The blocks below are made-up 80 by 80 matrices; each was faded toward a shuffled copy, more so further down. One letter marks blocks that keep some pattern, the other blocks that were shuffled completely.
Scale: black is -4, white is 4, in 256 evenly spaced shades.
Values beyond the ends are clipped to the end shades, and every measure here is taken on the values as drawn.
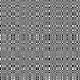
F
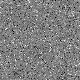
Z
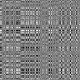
F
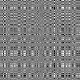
F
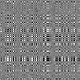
F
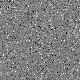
Z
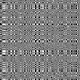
F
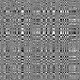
F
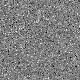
Z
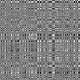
F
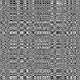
F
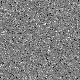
Z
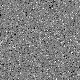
Z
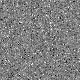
Z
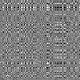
F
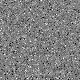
Z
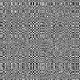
F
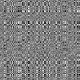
F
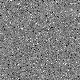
Z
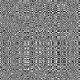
F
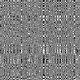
F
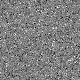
Z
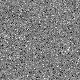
Z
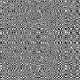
F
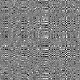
F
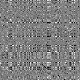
F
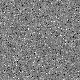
Z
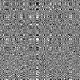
F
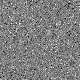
Z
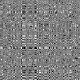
F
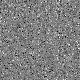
Z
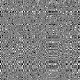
F
